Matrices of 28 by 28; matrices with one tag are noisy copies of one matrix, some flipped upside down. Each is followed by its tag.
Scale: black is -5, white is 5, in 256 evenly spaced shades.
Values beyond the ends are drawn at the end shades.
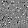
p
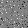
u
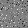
u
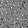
u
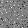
u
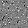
p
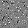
p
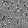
p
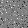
u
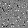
p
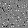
p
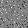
u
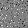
u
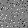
u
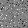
u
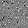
p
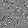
p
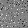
u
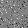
u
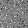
u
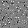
p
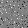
u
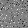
u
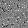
p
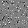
p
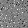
u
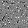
p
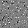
p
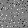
u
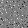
u
